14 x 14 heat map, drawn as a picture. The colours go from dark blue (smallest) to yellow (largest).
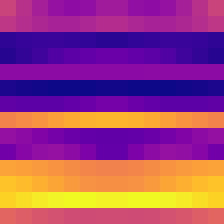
Mirror symmetry: left to right. Grain: streaks across. Average level on the scale: 40%.
